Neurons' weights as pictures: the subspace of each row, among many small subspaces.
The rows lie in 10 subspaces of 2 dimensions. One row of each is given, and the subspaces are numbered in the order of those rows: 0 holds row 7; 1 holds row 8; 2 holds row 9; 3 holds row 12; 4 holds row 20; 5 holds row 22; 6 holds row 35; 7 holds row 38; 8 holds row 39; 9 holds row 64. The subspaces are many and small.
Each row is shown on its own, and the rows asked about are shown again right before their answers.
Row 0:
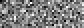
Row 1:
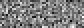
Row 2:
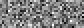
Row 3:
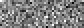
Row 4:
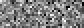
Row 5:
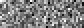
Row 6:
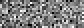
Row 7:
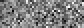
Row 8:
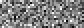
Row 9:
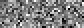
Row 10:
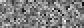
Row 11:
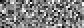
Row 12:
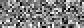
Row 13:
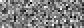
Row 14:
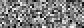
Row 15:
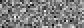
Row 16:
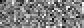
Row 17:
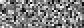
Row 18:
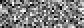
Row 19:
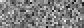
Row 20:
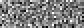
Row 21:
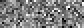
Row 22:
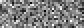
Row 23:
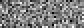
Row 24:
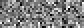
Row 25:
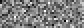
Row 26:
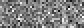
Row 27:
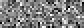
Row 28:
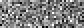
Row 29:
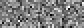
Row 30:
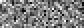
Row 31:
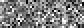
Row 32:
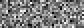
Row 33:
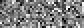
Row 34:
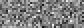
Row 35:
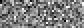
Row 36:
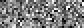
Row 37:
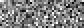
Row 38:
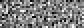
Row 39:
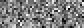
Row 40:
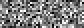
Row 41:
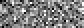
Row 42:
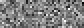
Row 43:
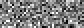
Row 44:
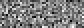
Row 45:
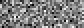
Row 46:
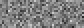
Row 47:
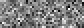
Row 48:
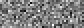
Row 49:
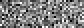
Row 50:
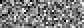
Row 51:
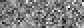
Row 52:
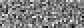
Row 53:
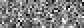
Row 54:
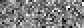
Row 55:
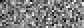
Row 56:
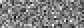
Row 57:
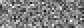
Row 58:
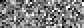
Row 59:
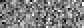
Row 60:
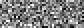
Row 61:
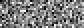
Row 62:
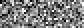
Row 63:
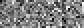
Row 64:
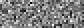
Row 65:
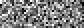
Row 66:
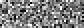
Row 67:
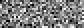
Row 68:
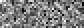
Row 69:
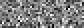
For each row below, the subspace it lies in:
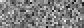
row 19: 4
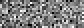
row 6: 2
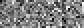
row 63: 3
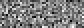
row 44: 7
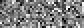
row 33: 3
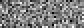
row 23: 4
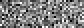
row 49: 0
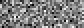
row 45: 1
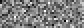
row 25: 6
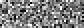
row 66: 2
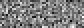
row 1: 7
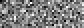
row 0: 2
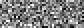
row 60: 1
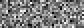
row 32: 8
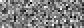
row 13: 8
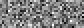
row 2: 8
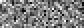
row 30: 5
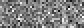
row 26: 0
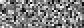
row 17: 9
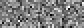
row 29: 6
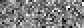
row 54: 2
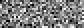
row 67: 1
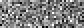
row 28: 0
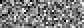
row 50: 6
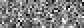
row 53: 8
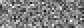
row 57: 5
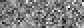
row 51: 4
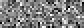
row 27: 3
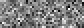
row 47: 4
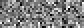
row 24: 3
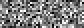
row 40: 9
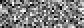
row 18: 5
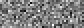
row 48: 9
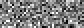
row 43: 3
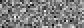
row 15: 1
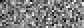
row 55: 4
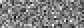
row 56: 1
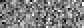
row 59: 7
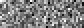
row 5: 7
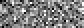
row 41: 5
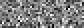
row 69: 6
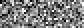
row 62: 6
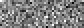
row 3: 0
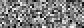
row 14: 7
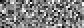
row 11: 9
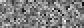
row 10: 5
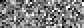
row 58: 2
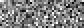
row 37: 0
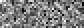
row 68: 5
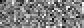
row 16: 3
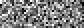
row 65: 6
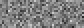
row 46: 8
